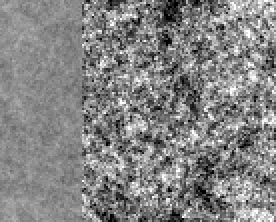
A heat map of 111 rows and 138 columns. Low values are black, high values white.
There are no regular stripes. The texture is blotchy. No overall slope runs across the table. No row or column stands out. The halves do not mirror each other. The ninth with the lowest average is the top middle. A vertical seam about 30% of the way across splits the table, and the left part is calmer.
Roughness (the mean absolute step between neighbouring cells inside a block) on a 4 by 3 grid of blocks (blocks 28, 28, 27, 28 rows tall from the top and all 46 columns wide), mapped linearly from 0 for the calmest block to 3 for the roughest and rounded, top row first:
033 | 033 | 033 | 033
